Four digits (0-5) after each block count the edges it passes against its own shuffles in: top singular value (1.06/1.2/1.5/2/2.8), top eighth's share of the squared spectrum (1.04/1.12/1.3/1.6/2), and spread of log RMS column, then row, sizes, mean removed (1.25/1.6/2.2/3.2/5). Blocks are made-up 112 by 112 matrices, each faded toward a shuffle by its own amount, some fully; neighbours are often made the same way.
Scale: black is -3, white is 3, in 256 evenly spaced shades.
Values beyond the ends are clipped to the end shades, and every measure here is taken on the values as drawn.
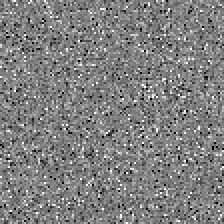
0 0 0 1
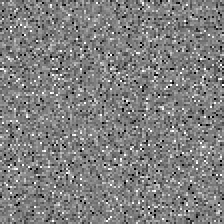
0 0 1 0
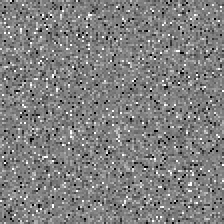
0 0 0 0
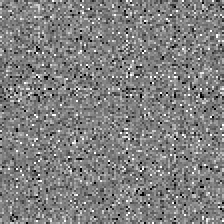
1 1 2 2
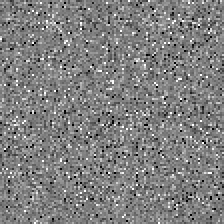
1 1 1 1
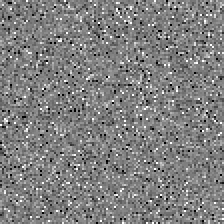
0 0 0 0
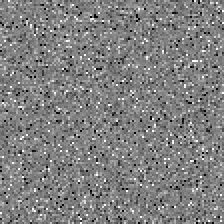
0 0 0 0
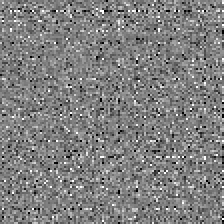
2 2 2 3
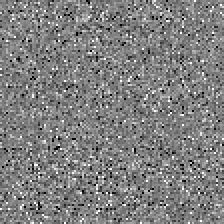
1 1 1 2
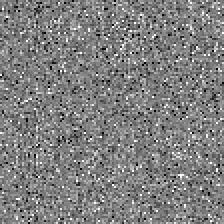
3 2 1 0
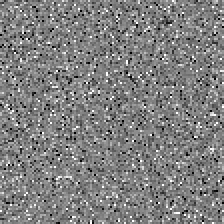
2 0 0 0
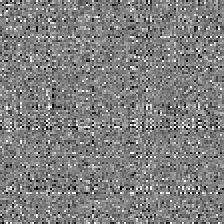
5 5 3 4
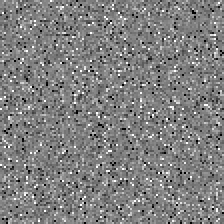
2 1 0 0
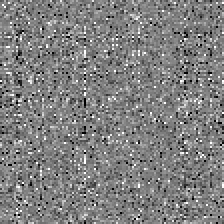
4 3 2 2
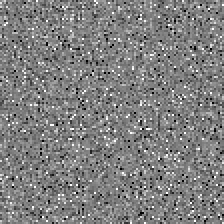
3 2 1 1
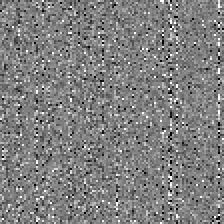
2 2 3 0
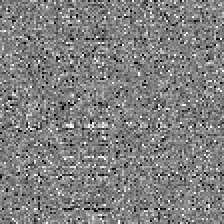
4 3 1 2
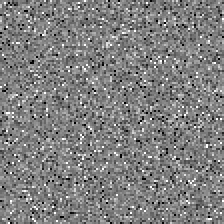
1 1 0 0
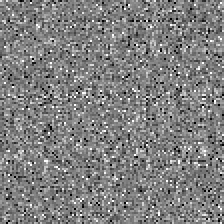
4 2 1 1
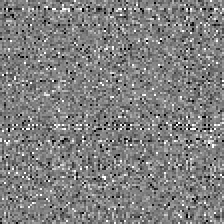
4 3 1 3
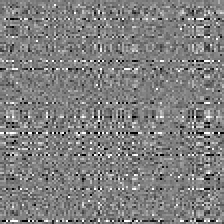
5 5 3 4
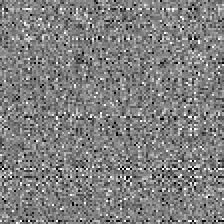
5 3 2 3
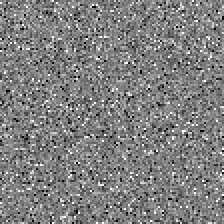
3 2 0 1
